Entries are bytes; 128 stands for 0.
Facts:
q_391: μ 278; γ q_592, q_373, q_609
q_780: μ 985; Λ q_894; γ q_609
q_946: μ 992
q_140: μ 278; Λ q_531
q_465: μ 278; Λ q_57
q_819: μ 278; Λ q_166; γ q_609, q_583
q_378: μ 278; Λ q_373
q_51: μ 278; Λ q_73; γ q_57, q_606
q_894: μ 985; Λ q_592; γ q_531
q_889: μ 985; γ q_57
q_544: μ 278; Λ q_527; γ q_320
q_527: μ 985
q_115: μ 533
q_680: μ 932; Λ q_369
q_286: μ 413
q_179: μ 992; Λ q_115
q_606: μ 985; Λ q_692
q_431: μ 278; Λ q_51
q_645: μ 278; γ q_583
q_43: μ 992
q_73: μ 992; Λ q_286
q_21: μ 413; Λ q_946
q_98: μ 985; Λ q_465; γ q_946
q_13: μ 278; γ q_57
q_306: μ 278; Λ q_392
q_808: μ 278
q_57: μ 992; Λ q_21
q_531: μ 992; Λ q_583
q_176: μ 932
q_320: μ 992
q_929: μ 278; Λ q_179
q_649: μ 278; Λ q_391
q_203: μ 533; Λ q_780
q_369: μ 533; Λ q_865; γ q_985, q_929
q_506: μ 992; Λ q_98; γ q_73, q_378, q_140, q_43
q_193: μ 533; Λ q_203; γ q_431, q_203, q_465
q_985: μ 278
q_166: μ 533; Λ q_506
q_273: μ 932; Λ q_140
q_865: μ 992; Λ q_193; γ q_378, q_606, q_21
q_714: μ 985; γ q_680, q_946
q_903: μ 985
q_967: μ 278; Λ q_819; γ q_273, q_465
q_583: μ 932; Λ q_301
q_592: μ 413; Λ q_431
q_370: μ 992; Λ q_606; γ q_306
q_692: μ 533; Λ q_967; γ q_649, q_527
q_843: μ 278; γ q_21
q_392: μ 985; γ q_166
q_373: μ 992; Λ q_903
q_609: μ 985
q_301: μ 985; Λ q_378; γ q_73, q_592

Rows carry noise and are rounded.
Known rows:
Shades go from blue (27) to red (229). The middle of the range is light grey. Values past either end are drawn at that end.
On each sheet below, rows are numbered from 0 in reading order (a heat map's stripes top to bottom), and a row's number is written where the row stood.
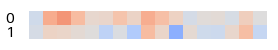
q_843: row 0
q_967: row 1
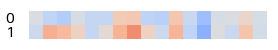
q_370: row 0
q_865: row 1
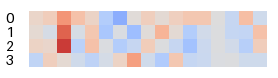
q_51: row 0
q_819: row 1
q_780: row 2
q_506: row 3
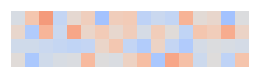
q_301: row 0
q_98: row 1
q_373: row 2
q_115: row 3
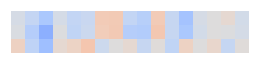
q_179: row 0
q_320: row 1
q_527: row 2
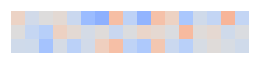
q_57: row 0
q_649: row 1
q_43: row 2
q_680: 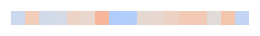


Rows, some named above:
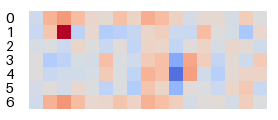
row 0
q_843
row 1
q_391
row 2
q_431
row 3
q_203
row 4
q_193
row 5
q_465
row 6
q_843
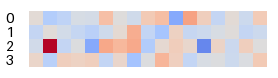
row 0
q_203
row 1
q_73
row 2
q_21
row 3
q_645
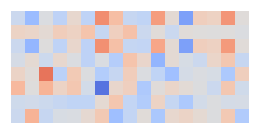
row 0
q_946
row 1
q_606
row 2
q_946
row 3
q_465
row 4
q_609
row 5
q_889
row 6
q_373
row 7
q_273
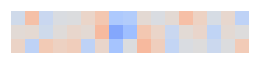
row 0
q_176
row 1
q_583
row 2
q_645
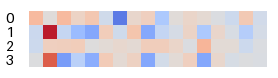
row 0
q_889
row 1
q_592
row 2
q_378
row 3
q_286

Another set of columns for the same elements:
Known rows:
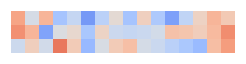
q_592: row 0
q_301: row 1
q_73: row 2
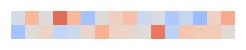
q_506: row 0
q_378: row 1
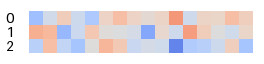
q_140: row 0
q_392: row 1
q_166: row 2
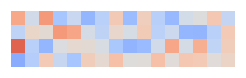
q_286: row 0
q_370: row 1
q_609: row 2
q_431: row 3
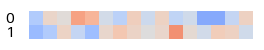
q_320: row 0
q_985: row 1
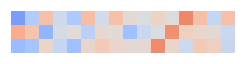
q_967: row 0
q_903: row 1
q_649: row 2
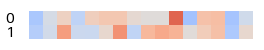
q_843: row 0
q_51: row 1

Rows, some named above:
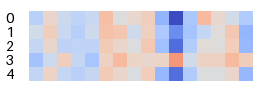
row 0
q_193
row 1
q_115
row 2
q_203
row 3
q_140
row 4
q_203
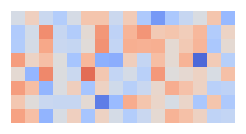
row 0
q_115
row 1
q_13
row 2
q_51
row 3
q_583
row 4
q_819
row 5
q_606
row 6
q_680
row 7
q_606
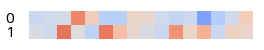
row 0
q_373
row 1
q_645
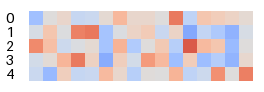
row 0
q_378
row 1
q_865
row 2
q_889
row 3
q_57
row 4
q_391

